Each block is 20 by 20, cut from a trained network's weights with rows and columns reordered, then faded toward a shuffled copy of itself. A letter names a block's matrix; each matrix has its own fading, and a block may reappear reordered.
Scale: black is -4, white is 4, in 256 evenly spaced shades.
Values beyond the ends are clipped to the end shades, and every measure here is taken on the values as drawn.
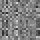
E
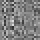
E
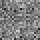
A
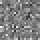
A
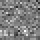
A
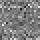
A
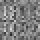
E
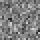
A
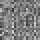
E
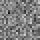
E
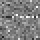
A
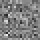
E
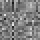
E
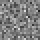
A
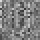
E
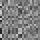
E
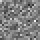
A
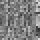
E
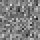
A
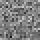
A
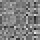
E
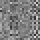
E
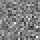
A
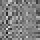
E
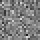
A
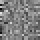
E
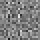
E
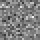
A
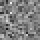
E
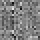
E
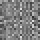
E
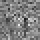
A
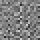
E
